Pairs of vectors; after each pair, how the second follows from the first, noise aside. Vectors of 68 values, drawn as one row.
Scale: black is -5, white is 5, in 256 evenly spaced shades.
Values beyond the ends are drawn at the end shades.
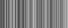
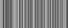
sign-scrambled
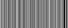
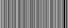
copied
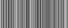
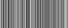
copied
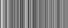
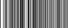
scaled up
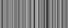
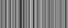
reversed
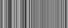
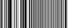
scaled up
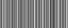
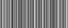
copied
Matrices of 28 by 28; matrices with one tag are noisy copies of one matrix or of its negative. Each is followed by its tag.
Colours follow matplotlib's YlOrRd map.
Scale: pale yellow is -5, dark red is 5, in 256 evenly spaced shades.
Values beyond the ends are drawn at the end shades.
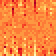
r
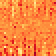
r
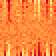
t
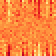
t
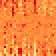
r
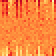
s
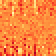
r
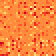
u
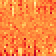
r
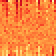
s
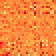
u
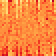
s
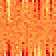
t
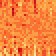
r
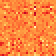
u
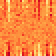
t
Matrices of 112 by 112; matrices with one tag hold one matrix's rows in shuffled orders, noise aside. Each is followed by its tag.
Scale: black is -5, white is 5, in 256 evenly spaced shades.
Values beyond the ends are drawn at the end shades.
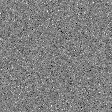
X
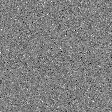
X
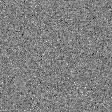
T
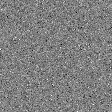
X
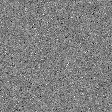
T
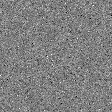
X
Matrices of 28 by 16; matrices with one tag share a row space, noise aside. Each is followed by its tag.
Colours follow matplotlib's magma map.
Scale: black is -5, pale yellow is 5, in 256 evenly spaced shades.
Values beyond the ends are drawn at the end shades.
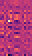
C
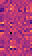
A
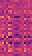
C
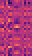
C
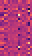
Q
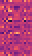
C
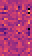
Q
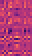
C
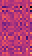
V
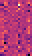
Q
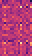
V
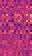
V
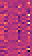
Q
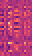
C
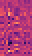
C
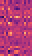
C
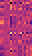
A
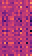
V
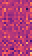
V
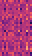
V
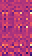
V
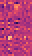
C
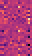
Q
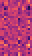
Q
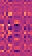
C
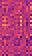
V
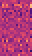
V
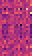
V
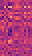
C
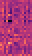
C
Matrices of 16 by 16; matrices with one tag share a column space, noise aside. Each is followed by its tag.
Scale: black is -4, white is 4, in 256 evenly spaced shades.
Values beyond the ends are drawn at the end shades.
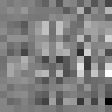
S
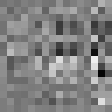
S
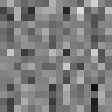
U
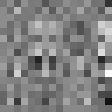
S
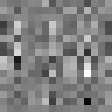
S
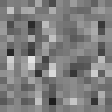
S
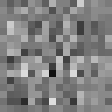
S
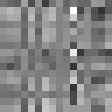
U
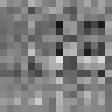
S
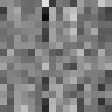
U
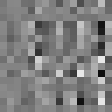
S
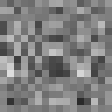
S
